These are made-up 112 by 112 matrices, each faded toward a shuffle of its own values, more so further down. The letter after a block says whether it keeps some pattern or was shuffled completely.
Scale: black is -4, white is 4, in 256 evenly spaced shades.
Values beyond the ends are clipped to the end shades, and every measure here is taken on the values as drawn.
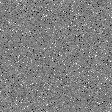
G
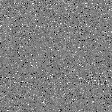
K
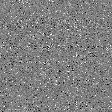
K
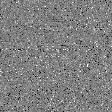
K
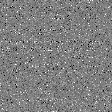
K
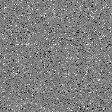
K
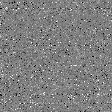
K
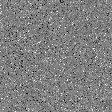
G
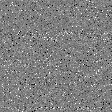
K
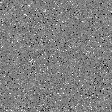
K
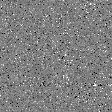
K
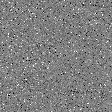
G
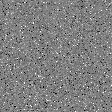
G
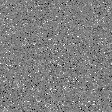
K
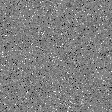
G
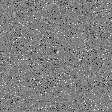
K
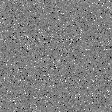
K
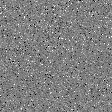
G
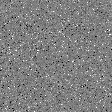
G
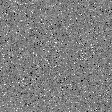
G
